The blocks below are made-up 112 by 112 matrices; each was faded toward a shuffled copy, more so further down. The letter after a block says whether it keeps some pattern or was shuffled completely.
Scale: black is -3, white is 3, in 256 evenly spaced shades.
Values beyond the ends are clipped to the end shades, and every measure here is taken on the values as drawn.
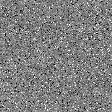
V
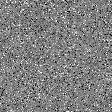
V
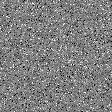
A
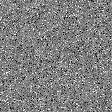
V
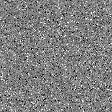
V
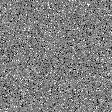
A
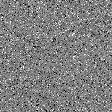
V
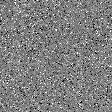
A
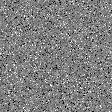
A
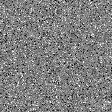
V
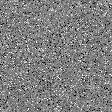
V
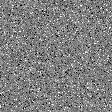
A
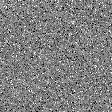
V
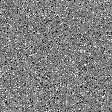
V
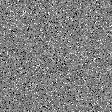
V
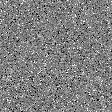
A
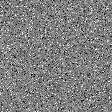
V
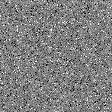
A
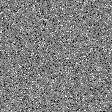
A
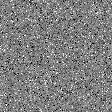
V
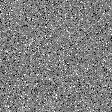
A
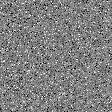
A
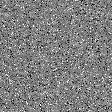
A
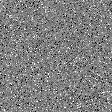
V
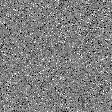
V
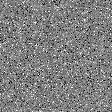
A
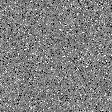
A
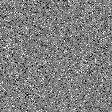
A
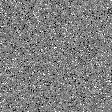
A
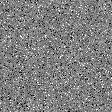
V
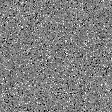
V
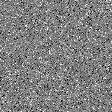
V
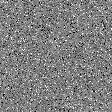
A
